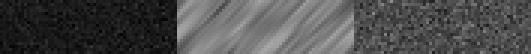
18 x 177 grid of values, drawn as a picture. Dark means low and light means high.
It is made of 1 by 3 panels. Panel 1,1: very low, fine-grained, faint in contrast. Panel 1,2: middling, slanting up to the right. Panel 1,3: low, fine-grained.
